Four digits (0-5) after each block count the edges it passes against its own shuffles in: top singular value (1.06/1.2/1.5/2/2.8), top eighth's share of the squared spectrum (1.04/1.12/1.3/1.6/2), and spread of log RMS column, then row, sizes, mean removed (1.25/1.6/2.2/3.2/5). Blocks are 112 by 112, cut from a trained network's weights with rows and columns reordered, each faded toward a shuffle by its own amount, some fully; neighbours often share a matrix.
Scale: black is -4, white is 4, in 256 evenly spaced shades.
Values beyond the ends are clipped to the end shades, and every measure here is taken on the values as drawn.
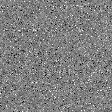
3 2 0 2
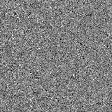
2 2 1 0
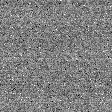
2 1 0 0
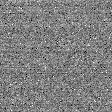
2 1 0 0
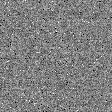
1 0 0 0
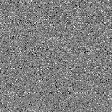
4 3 0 2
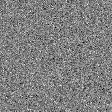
1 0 0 0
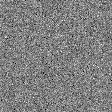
1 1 0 1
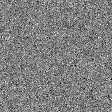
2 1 0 1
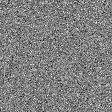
0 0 0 0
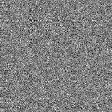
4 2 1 2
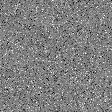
0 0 0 0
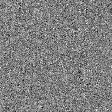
2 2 1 0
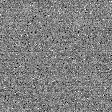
2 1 0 0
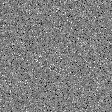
0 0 0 0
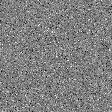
0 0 0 0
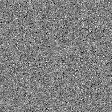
1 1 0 0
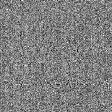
3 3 0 2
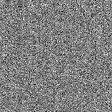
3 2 0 1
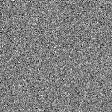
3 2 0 1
